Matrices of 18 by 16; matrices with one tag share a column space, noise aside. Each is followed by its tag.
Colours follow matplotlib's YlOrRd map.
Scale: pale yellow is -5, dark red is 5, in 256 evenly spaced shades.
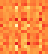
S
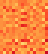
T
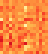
S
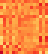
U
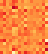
T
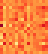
S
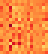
S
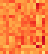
U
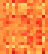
U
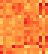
U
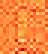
T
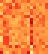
U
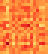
S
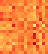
S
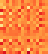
T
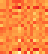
T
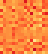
T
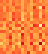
S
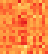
U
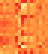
U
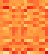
T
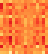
U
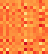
T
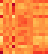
U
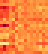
S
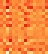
T
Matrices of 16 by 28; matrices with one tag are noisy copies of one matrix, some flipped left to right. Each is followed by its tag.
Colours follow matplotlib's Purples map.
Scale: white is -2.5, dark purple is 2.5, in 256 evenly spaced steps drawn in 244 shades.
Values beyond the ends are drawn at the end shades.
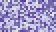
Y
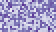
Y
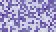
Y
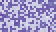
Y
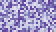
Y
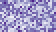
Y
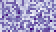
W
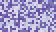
Y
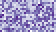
W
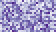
W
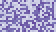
W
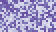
Y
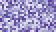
Y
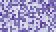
Y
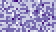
W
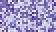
Y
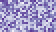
Y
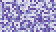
W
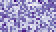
Y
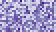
W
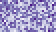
Y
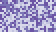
Y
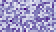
W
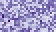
Y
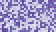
Y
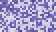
Y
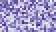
Y
